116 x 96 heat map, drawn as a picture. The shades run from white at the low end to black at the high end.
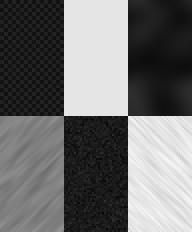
It is made of 2 by 3 panels. Panel 1,1: very high, checkered, faint in contrast. Panel 1,2: very low, flat. Panel 1,3: very high, smooth, faint in contrast. Panel 2,1: middling, slanting up to the right, faint in contrast. Panel 2,2: very high, fine-grained, faint in contrast. Panel 2,3: very low, slanting down to the right, faint in contrast.
